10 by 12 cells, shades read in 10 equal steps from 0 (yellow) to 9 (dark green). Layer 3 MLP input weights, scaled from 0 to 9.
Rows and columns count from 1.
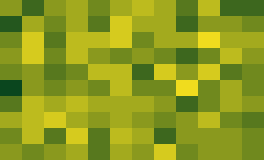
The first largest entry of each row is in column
2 1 3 9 7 1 9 12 8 5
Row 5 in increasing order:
1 1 2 2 4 4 5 5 5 6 6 7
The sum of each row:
53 52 34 48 48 52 45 42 49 48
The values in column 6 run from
1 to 5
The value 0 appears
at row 3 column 10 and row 6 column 9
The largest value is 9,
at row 6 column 1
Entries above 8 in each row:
0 0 0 0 0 1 0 0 0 0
